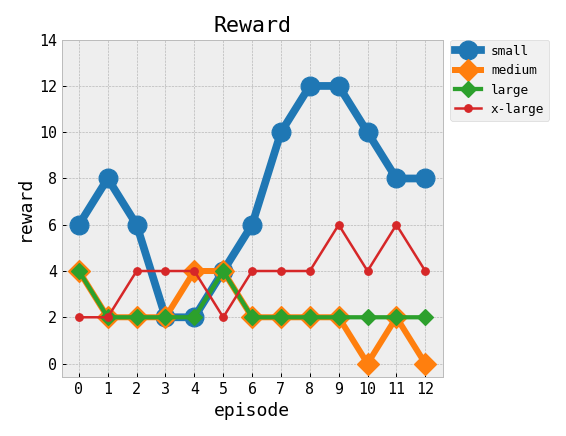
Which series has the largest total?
small
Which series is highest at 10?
small
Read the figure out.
Title: Reward
x-axis: episode, ticks 0 1 2 3 4 5 6 7 8 9 10 11 12
y-axis: reward, ticks 0 2 4 6 8 10 12 14
Legend: small, medium, large, x-large
Values:
small: 6 8 6 2 2 4 6 10 12 12 10 8 8
medium: 4 2 2 2 4 4 2 2 2 2 0 2 0
large: 4 2 2 2 2 4 2 2 2 2 2 2 2
x-large: 2 2 4 4 4 2 4 4 4 6 4 6 4
